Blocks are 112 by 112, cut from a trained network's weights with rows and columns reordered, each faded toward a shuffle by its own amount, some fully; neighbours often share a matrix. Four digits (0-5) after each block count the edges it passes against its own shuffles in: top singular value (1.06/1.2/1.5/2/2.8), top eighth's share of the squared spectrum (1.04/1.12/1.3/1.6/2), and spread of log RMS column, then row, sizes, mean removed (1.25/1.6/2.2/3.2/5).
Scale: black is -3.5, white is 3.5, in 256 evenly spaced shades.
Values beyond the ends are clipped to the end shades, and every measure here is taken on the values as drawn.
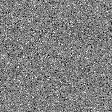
2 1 0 0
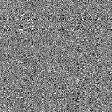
4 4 3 2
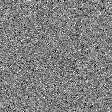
3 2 0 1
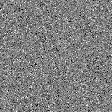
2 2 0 1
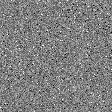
0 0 0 0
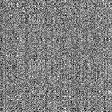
4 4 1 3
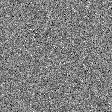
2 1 0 0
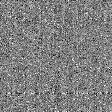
3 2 0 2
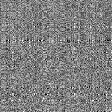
4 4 1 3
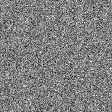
1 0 0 0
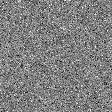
0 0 0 0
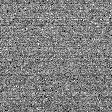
3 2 0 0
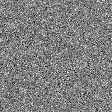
2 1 0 0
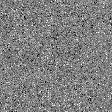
3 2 1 1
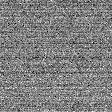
4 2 0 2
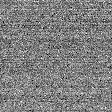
3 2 0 1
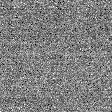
2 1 0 0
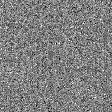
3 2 0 1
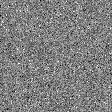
1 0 0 0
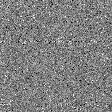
2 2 0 1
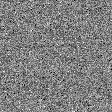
0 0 0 0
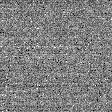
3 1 0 0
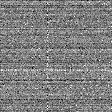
4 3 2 2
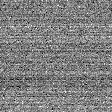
4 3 0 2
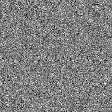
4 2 0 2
